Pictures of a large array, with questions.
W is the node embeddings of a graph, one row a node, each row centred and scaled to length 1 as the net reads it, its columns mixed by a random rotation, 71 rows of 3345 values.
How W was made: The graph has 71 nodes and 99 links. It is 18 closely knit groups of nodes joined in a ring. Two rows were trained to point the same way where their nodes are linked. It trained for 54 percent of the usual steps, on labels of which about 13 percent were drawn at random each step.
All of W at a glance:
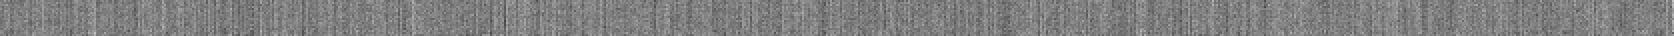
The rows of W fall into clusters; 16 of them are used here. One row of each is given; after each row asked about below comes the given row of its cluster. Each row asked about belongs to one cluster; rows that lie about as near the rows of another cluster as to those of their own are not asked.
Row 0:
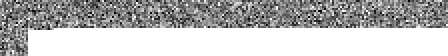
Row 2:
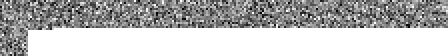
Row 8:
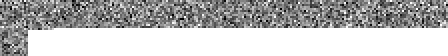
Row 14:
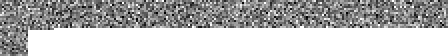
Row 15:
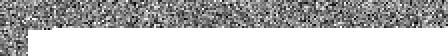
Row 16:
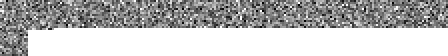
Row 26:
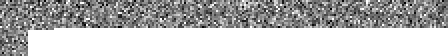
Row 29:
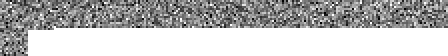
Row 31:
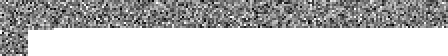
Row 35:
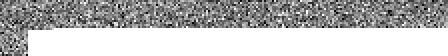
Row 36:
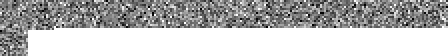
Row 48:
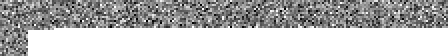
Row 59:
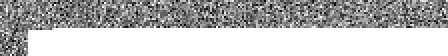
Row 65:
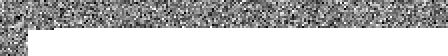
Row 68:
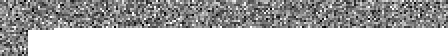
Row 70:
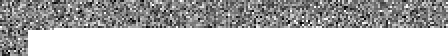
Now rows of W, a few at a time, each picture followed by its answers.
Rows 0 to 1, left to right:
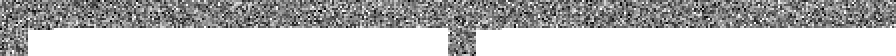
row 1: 31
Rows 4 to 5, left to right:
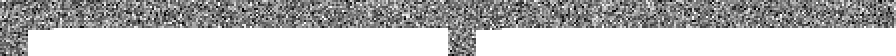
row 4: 68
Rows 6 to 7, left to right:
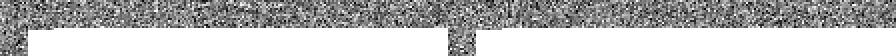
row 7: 26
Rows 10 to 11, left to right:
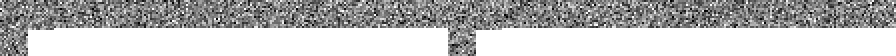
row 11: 8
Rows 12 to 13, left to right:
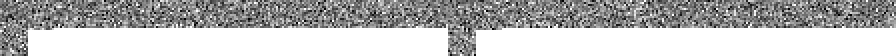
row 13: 35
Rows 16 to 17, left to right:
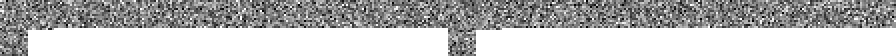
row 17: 29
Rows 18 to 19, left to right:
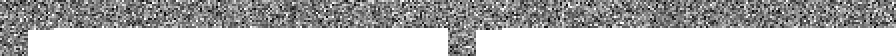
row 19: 8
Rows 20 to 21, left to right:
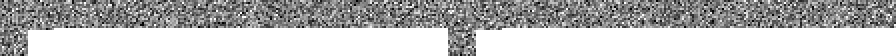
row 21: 16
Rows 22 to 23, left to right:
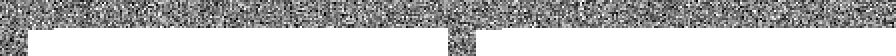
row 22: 59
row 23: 14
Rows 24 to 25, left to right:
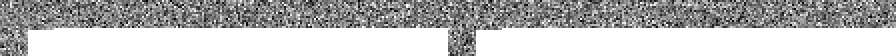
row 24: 26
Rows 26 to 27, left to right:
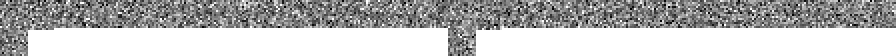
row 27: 2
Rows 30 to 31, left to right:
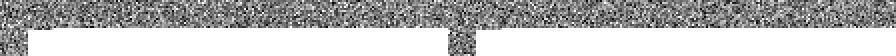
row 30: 0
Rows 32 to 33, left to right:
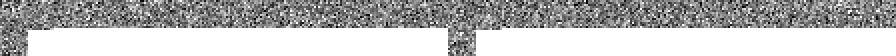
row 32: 70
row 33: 29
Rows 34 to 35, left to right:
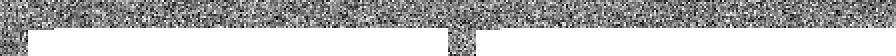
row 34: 14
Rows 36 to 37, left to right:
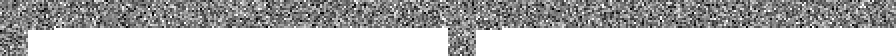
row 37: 2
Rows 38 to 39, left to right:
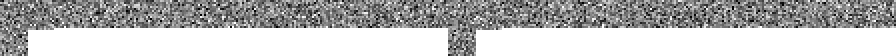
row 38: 48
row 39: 59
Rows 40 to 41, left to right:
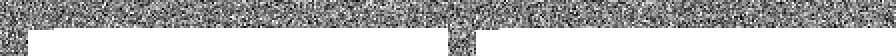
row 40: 31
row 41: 0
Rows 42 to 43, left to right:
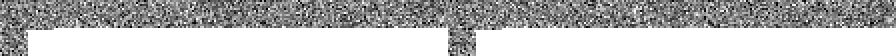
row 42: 35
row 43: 35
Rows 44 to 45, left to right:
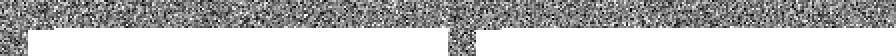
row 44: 36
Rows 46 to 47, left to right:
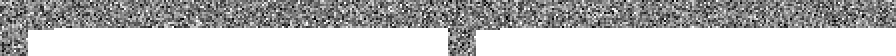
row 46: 8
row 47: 15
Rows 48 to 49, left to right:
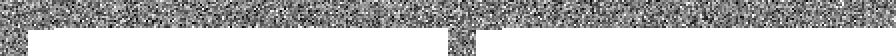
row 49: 36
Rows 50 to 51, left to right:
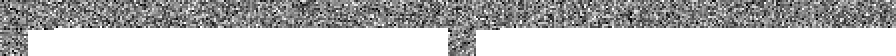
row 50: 35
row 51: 15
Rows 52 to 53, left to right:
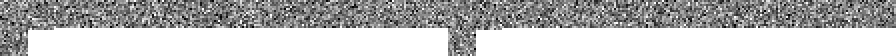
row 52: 14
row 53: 48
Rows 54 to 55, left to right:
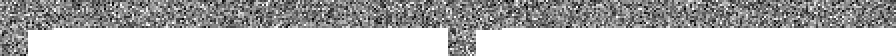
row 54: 8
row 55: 26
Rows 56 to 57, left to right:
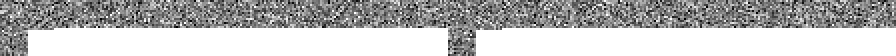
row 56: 16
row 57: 59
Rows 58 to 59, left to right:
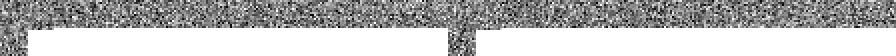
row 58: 2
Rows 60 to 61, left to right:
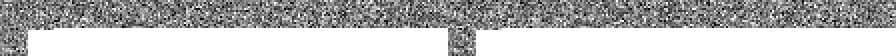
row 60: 68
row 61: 68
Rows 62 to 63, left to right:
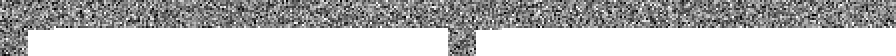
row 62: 70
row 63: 0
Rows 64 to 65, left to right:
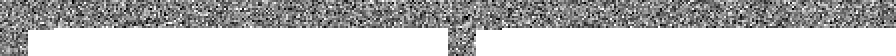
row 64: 68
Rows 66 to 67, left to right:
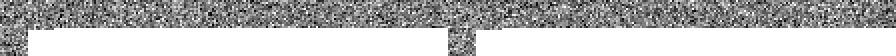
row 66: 65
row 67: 26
